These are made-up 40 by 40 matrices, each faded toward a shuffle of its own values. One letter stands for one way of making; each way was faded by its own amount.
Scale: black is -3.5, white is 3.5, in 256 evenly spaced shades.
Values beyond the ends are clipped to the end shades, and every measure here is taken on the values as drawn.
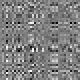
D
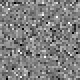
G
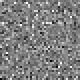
G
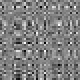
D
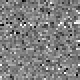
G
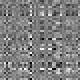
D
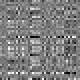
D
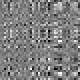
D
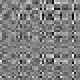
D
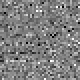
G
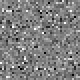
G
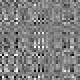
D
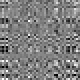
D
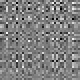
D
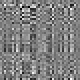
D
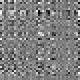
D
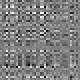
D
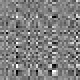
D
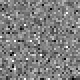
G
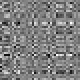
D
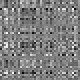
D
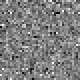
G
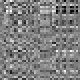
D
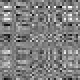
D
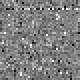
G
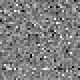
G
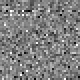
G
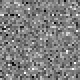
G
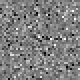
G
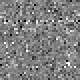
G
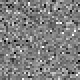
G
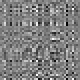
D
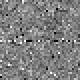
G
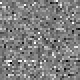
G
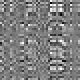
D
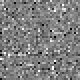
G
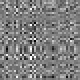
D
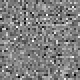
G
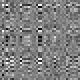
D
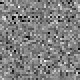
G
